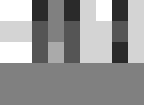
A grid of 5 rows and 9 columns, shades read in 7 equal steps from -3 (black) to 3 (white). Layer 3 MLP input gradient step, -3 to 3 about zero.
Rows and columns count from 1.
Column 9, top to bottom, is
2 2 2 0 0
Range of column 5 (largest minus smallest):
2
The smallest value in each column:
0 0 -2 0 -2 0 0 -2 0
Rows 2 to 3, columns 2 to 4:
2 -1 0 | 3 -1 1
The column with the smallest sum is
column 8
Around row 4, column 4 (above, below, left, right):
1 0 0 0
